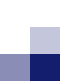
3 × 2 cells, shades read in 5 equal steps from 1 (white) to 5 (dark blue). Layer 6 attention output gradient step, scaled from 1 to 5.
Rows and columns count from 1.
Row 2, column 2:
2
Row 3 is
3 5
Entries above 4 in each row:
0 0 1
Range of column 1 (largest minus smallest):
2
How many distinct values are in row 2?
2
